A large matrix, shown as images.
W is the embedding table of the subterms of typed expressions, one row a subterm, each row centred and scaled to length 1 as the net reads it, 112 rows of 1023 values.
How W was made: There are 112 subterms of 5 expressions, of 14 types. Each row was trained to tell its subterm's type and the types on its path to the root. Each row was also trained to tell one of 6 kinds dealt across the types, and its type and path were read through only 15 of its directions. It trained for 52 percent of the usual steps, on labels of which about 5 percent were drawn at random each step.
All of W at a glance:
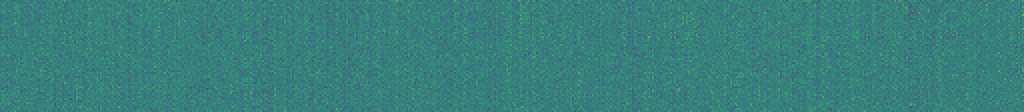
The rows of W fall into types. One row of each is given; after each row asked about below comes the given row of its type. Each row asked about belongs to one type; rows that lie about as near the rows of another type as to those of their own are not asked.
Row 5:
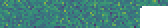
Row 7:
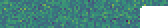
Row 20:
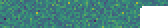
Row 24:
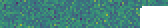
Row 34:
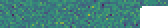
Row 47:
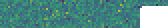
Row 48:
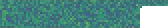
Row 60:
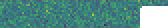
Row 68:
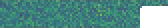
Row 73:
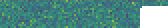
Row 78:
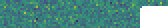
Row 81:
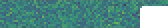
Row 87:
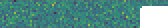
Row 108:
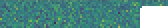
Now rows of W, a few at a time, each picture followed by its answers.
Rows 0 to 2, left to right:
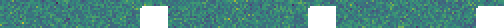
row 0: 60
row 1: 34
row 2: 81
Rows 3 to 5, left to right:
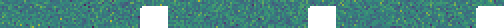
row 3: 78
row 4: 48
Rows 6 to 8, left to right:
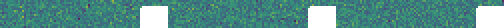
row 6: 81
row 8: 24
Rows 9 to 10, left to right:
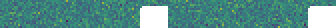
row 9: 34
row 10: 68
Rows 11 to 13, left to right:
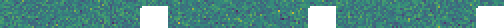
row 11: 24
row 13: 78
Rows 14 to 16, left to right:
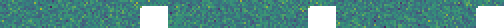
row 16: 24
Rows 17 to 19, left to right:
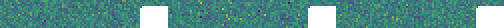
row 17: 5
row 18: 5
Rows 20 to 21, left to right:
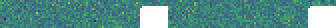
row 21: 60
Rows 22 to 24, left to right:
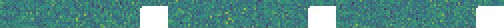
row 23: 24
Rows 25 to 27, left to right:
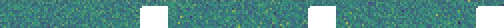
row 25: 20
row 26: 73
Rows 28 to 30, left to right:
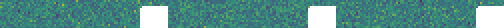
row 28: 60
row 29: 81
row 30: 48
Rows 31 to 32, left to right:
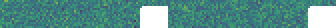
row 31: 24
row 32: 7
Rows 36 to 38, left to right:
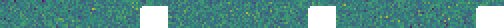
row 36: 60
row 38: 7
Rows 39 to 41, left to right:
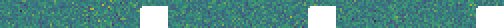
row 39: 24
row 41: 78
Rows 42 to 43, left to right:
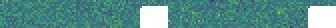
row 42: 34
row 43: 73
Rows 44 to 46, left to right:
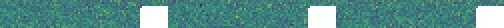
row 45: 5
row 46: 81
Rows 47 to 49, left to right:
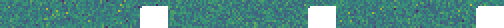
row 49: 78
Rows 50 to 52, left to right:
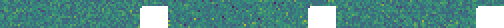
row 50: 87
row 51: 73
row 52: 48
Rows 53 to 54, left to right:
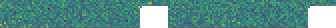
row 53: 7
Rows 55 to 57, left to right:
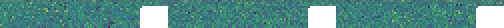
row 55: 47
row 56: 108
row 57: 34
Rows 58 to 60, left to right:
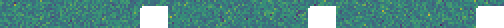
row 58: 20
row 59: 87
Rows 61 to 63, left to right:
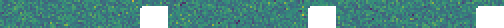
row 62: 108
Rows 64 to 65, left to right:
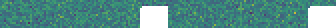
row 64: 87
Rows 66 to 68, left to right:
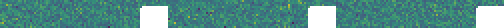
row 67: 34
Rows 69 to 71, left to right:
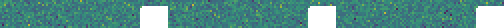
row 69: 73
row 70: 7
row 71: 87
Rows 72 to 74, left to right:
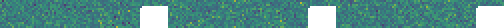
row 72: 108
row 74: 73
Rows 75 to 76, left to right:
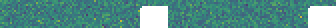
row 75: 24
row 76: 108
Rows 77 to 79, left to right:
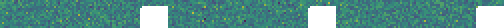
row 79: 81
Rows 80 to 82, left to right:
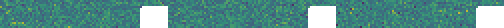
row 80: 108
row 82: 34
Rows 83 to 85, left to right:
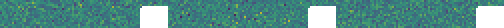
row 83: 47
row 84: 60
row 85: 81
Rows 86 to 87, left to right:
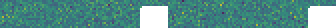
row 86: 87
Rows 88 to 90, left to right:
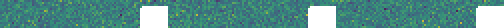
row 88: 20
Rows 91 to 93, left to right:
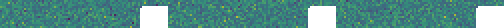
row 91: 73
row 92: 78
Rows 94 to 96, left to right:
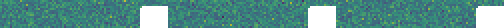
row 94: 81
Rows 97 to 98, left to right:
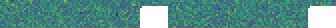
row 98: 47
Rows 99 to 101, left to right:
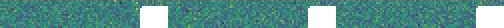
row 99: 78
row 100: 60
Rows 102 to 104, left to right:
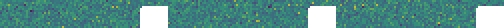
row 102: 47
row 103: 47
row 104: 60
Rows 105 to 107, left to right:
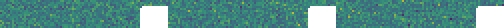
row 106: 5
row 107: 73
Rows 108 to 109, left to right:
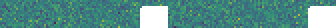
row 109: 48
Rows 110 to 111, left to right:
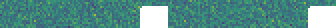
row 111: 78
